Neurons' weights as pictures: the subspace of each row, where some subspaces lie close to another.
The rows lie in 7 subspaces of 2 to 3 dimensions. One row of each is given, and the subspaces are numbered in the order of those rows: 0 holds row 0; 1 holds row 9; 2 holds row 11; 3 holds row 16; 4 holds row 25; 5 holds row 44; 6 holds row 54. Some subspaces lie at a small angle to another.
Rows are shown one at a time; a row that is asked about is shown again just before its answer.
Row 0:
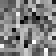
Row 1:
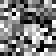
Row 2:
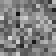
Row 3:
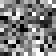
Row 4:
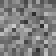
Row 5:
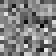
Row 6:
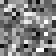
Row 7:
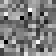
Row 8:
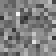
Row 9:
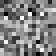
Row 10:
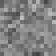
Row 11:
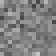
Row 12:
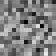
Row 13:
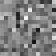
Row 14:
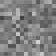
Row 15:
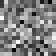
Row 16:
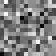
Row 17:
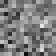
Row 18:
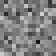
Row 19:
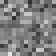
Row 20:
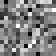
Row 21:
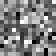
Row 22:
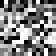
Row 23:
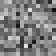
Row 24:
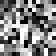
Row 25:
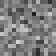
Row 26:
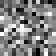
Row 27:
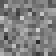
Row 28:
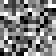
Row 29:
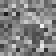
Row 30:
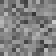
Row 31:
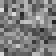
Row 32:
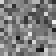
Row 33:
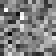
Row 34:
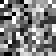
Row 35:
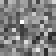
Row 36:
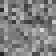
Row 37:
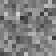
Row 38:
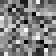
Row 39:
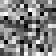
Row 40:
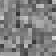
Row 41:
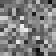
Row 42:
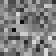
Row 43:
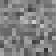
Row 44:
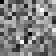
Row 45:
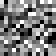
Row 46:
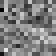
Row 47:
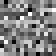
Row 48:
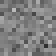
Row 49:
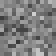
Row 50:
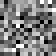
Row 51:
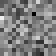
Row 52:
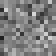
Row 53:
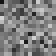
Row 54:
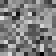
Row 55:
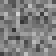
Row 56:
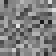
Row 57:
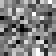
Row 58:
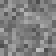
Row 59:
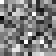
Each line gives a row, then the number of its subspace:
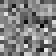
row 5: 2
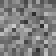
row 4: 4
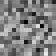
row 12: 4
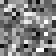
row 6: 5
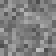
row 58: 5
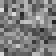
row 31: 2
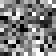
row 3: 4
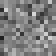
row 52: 2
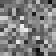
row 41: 4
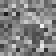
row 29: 6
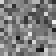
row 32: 5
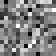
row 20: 0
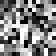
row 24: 0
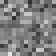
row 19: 5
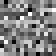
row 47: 1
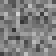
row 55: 3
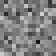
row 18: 3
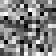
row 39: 1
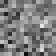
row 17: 2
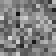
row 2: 1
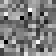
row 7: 1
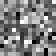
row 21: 0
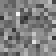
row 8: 3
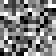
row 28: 3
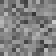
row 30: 6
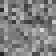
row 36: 2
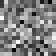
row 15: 0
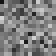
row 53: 5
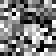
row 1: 6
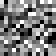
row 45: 0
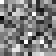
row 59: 5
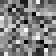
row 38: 6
